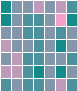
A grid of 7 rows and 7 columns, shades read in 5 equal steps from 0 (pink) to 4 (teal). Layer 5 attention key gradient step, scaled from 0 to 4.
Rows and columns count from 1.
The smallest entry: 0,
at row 2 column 6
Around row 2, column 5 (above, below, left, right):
2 2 3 0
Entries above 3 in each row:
1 2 0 1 0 2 0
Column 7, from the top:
3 4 2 2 3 2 3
